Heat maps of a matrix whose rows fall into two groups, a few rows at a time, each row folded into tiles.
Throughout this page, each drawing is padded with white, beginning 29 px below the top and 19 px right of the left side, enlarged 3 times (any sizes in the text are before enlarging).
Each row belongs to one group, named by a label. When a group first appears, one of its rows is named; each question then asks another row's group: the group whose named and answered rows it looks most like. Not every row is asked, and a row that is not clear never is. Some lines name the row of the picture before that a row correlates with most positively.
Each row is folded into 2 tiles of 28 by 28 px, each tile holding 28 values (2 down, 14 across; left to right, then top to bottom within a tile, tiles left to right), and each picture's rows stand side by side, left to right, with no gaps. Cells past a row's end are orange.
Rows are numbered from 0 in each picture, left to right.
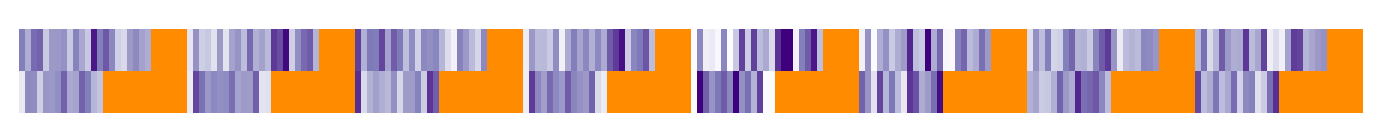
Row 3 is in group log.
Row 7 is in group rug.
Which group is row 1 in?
log
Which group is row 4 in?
log
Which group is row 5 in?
rug
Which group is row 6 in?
rug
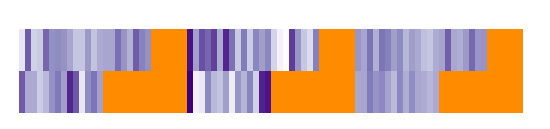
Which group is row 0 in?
rug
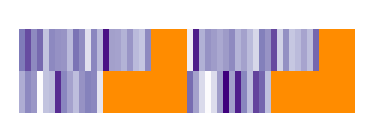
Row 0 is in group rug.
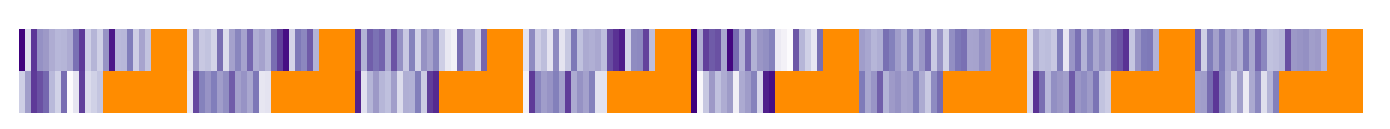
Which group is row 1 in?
log
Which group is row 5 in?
rug
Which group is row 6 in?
log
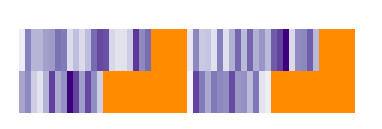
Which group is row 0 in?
rug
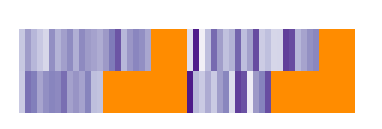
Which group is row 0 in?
log
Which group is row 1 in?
rug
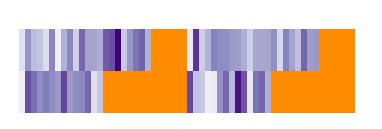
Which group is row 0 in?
log
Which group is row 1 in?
rug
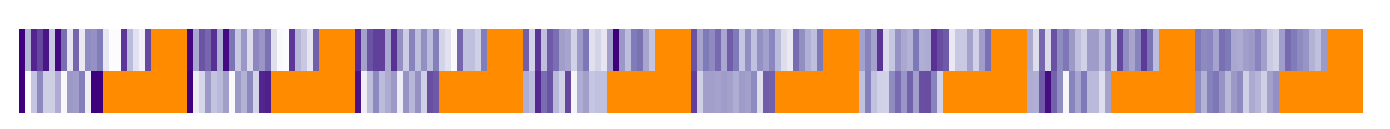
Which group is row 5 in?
rug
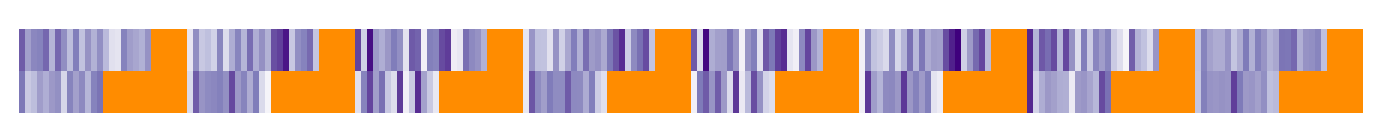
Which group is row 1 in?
log
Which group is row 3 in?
log
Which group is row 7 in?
log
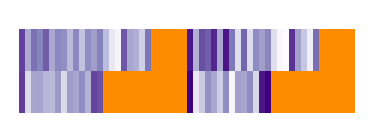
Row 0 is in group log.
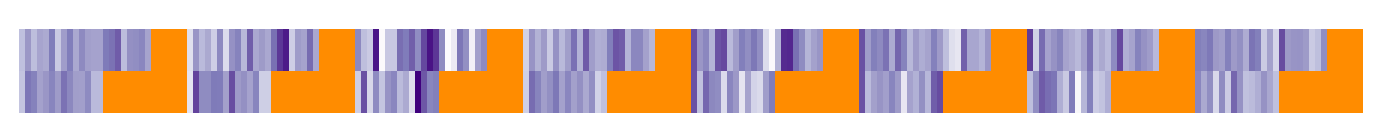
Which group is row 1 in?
log
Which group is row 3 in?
log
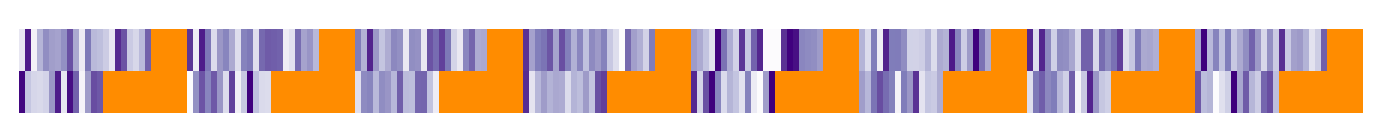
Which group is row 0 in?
rug
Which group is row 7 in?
rug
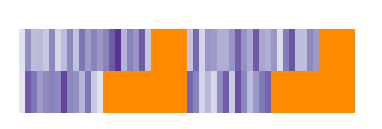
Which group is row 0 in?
log
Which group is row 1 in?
rug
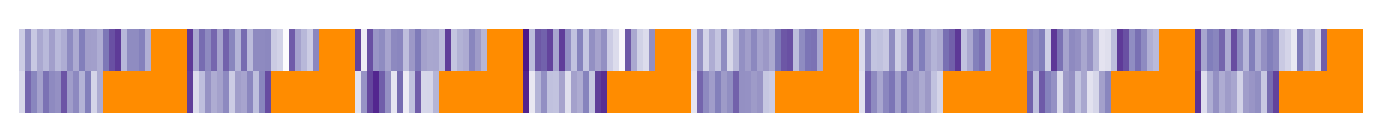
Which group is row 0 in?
log
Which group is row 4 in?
log
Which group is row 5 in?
log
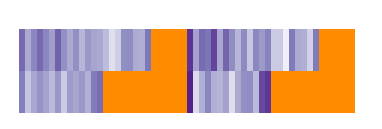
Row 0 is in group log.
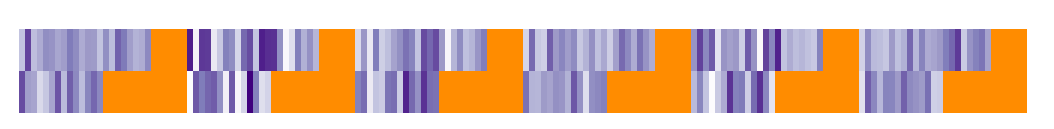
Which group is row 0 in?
rug
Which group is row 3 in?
rug
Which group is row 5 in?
log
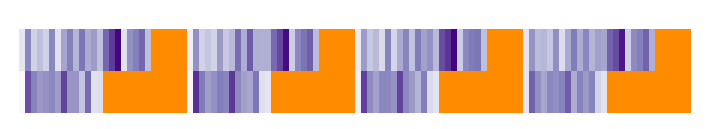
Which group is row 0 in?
log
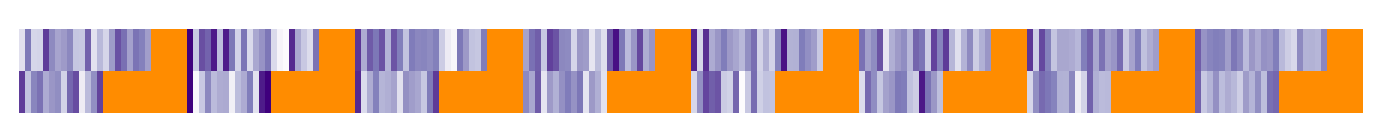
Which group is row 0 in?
rug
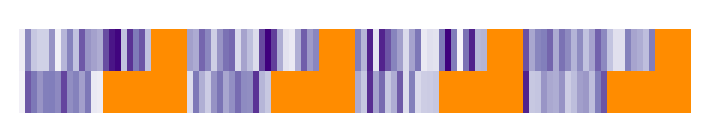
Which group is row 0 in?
log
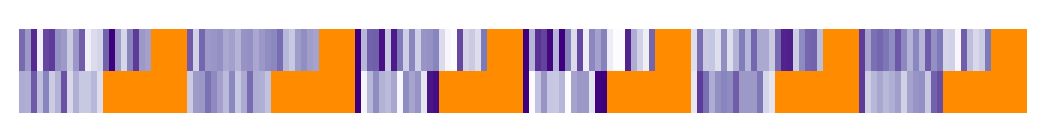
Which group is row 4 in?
log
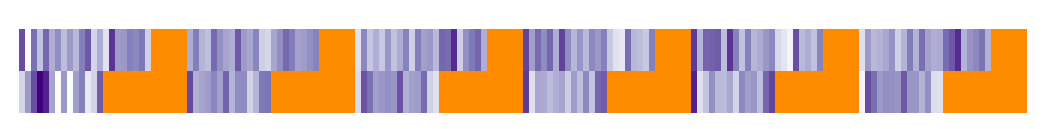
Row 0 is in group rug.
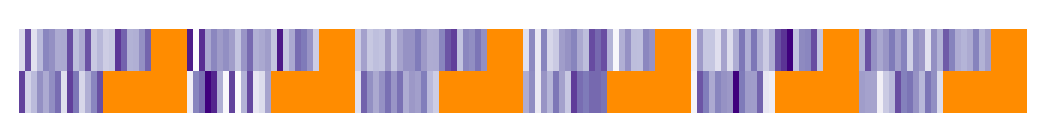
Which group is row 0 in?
rug
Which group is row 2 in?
log
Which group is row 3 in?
rug
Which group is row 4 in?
log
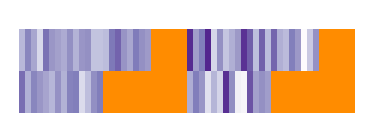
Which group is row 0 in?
rug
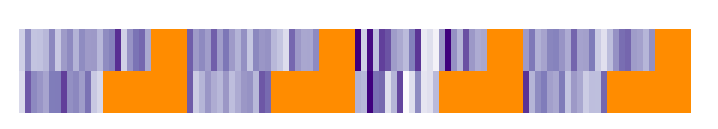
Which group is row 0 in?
log
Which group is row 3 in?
rug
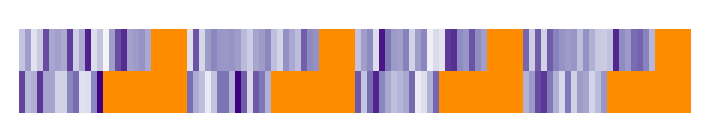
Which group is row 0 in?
rug
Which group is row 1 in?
rug
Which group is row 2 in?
rug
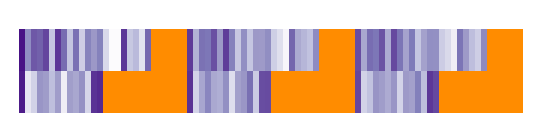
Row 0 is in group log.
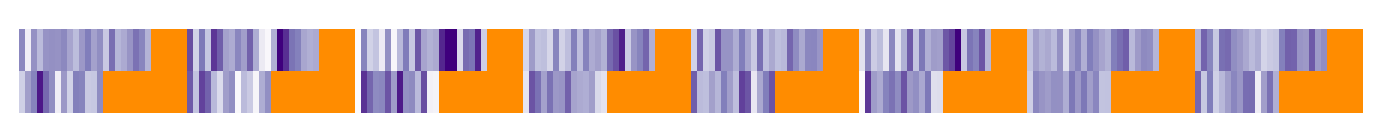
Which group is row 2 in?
log
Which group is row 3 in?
log
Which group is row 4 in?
rug
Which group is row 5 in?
log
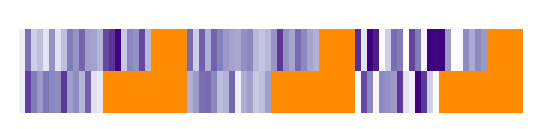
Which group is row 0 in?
log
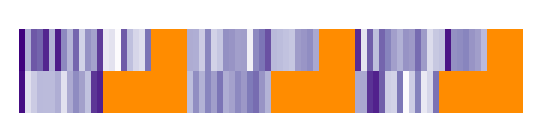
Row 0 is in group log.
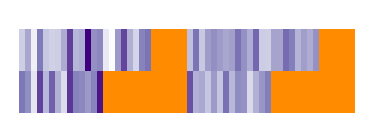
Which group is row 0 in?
rug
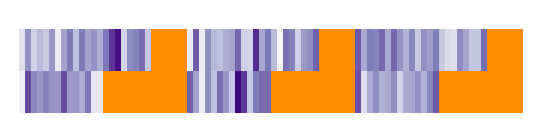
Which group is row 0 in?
log
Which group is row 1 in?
rug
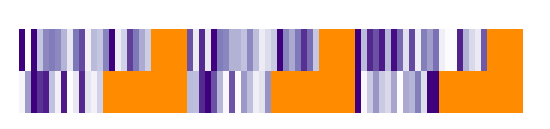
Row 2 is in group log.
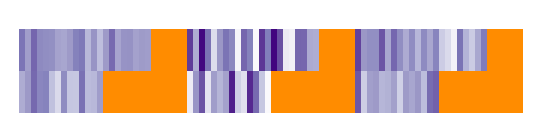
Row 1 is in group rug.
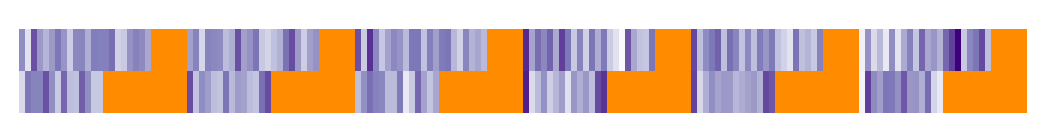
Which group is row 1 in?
rug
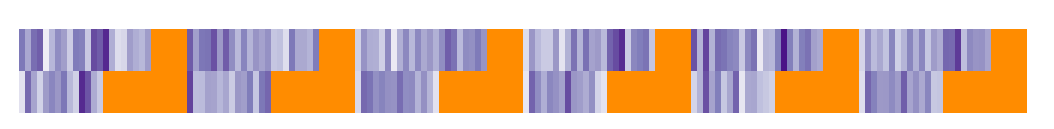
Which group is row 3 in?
log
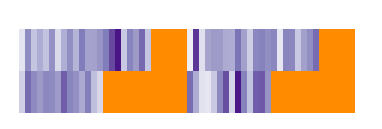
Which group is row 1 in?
rug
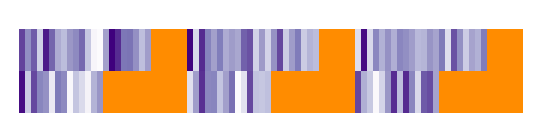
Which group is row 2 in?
rug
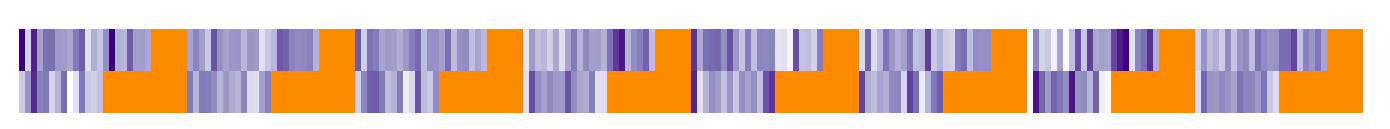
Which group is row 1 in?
rug
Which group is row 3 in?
log
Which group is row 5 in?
rug
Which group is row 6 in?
log
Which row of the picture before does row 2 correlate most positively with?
1
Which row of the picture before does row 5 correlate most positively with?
2
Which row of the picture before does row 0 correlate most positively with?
1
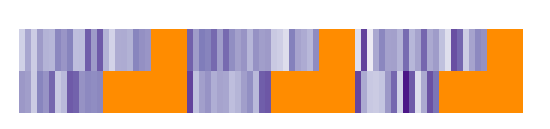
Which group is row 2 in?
rug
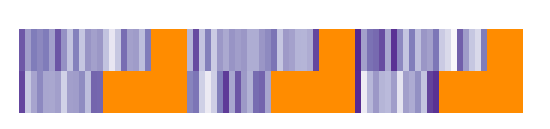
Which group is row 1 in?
rug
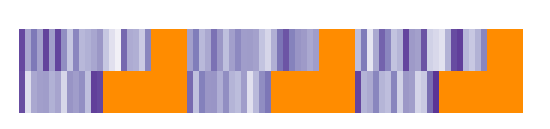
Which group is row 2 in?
rug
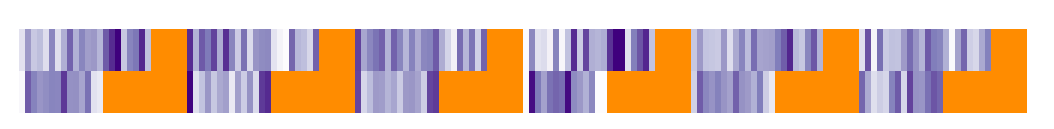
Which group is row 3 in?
log
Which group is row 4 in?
log
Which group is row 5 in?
rug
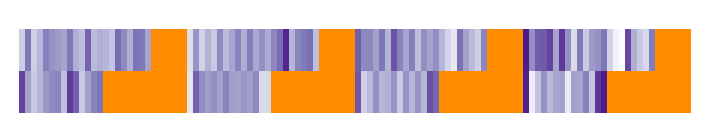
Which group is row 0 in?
rug
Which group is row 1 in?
log
